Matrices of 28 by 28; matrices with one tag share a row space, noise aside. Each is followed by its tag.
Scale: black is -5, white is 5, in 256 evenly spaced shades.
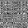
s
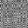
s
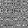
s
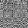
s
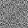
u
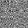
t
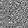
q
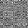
s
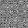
t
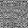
s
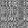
t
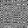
s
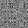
t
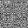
s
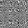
q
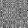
u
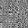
q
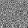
u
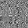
q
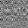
s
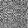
s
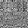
s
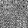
s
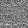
s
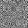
u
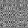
u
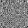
u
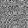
t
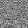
s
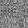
t
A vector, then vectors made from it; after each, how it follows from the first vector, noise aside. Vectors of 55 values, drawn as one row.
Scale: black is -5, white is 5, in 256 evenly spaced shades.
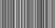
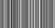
reversed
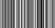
scaled up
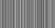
shrunk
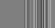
partly zeroed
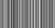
reversed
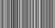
reversed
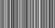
reversed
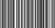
scaled up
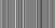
partly zeroed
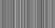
shrunk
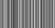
reversed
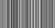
reversed
